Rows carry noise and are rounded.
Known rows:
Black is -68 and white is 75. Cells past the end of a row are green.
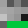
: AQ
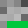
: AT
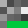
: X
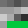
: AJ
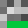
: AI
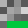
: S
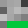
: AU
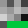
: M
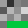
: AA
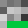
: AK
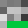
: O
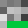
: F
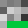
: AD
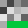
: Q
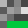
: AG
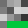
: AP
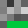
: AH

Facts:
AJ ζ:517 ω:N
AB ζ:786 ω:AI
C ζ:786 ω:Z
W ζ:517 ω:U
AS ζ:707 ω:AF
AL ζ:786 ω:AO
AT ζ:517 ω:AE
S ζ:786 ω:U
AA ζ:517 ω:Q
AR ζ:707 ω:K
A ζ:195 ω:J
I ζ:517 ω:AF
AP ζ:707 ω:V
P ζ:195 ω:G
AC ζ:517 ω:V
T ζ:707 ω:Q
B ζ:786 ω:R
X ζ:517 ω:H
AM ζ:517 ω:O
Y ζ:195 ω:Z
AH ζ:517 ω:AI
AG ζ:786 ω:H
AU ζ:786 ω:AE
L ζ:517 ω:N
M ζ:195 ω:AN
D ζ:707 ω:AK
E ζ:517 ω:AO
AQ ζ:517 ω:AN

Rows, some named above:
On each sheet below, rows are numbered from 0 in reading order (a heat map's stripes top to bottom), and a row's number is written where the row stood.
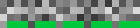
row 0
AI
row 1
AB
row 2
AC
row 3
AL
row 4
S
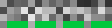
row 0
W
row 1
Q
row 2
AO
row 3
Y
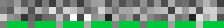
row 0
AC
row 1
E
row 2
AF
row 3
V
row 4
AM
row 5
B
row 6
H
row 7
AE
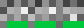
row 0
T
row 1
T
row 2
I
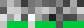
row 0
AE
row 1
N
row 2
AL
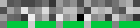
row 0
X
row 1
Z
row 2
AN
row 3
U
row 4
AP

